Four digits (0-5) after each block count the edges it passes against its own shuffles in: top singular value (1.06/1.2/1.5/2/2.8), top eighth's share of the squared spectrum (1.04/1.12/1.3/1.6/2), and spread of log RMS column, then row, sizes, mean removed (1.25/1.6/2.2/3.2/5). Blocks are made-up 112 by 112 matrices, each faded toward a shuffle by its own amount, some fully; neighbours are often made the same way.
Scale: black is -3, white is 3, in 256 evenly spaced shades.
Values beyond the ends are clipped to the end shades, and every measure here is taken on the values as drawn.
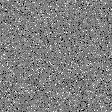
2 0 0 0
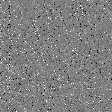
2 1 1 0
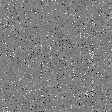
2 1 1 0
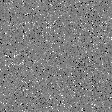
1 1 1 0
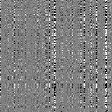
5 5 4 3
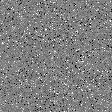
2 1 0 0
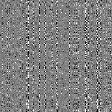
5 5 4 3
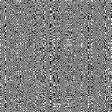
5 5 4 2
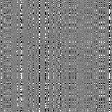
5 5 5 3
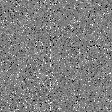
3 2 1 0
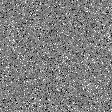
0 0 0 0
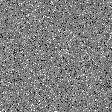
0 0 0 0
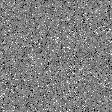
1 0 1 0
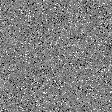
0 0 1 0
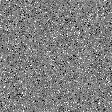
0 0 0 0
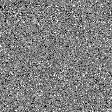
0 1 0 2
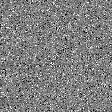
3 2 0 1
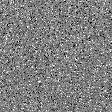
2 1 0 0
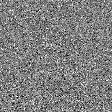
0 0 0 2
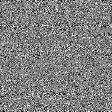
1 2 0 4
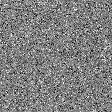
1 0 0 0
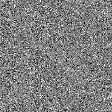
3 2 2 0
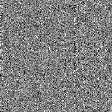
3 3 3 1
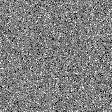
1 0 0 0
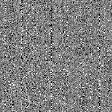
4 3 3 1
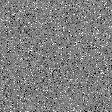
2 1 0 1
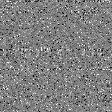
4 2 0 2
